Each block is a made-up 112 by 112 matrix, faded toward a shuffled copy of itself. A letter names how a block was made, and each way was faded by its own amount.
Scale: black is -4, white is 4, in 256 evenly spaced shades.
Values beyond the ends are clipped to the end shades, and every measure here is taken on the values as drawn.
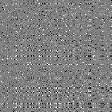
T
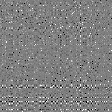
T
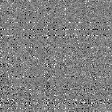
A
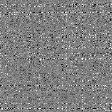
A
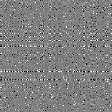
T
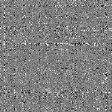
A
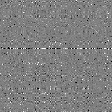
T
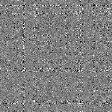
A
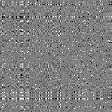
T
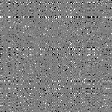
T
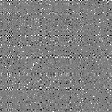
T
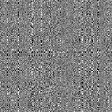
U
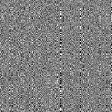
U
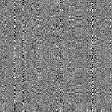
U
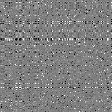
T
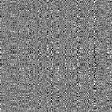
U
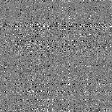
A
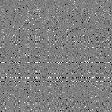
T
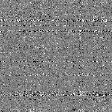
A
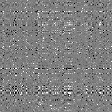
T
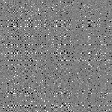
T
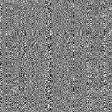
U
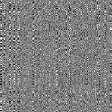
U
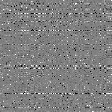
T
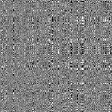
U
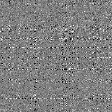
A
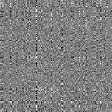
U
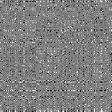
T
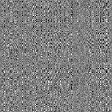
U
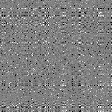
T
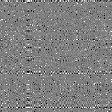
T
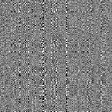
U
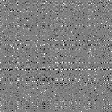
T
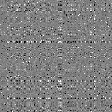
T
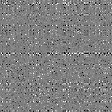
T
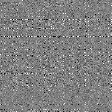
A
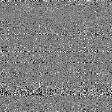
A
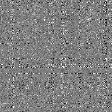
A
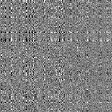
U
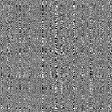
U
